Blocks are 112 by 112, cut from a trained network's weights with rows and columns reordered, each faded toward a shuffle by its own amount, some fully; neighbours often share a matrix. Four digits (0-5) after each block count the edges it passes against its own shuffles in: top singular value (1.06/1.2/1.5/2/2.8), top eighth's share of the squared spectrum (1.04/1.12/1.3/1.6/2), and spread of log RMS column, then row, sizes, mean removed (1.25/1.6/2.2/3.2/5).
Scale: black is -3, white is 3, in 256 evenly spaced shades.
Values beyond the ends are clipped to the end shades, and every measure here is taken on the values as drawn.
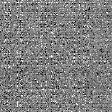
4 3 3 1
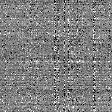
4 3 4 1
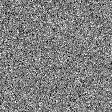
0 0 0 0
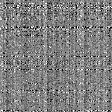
4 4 1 4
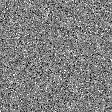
0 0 0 0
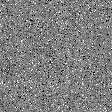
0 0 0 0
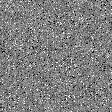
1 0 0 0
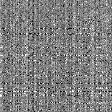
4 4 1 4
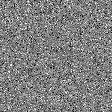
0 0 0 0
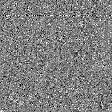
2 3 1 1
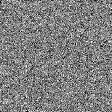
3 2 0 1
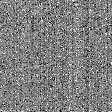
3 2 0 2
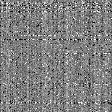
4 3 0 3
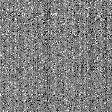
3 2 0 2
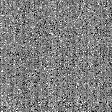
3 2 0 2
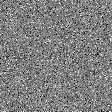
1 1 0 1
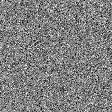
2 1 0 0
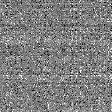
3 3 3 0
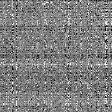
4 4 4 1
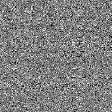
3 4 2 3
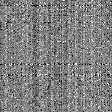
4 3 1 3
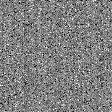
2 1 0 0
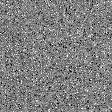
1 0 0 0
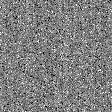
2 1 0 0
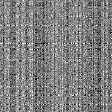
5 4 2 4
